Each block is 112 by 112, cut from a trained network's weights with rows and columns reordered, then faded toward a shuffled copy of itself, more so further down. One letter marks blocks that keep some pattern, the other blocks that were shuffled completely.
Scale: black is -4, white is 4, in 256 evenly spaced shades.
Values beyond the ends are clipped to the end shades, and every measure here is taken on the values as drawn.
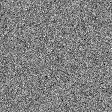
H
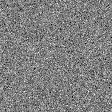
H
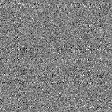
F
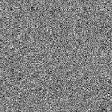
F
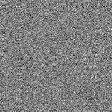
F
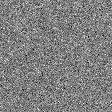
H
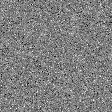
H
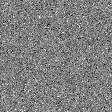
H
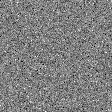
H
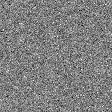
H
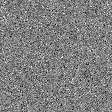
H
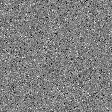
H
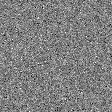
H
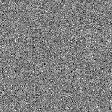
F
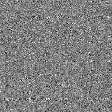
F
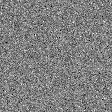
H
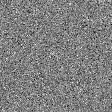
H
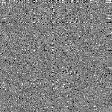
F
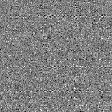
F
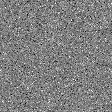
H
